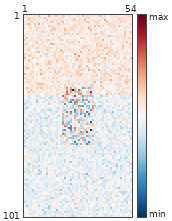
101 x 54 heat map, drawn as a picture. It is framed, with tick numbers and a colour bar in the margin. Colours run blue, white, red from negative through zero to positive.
No regular stripes run through it. The centre is the roughest part. On average the colour sits 50% of the way up the scale. A horizontal seam about 40% of the way down splits the table, and the top part is higher. An odd patch, rougher than its surroundings, sits in the centre.
